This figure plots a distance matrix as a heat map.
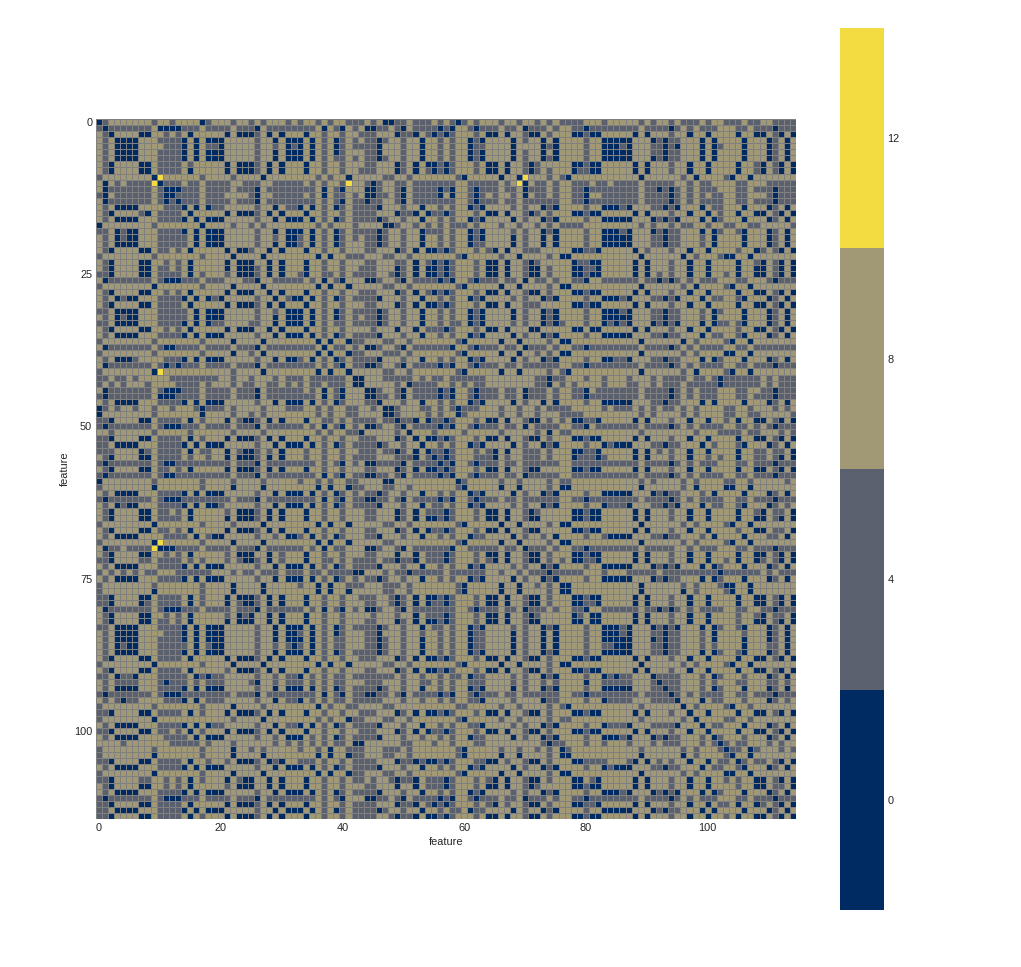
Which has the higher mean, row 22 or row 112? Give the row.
22
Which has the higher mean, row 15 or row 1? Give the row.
15
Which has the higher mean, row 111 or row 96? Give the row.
96
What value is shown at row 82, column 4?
8
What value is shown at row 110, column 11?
4
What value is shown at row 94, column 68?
4
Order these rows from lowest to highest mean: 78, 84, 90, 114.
114, 78, 90, 84
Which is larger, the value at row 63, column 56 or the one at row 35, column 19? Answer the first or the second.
the first
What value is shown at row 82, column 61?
8
